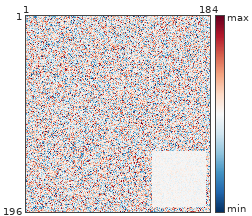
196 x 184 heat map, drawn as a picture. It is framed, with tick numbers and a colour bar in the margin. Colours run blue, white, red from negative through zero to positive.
No single row or column stands out from its neighbours. In the bottom right lies a patch that is calmer than the rest. There are no regular stripes. The bottom right is the smoothest part.
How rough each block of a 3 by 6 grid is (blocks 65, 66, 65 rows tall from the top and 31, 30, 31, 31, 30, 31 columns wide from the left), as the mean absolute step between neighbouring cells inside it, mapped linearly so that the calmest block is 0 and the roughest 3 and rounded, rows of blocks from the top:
3 3 3 3 3 3 | 3 3 3 3 3 3 | 3 3 3 3 0 0
